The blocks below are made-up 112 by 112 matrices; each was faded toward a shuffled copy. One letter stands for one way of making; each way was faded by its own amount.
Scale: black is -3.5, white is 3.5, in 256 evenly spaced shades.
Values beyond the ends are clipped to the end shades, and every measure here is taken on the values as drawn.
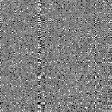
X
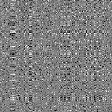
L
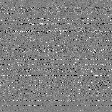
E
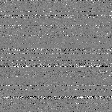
E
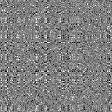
L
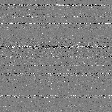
E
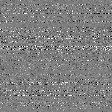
E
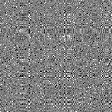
L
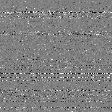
E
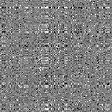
L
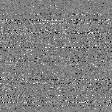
E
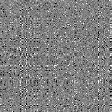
X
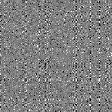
X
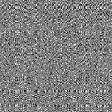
L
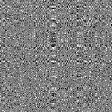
L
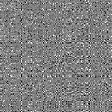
L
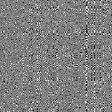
X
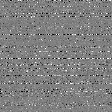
E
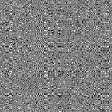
L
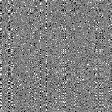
X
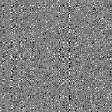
X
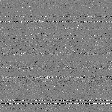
E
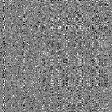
X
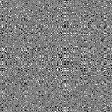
L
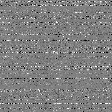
E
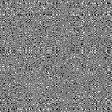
L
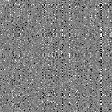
X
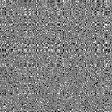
L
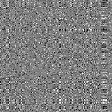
L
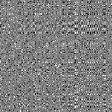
L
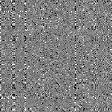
X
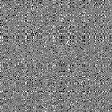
L
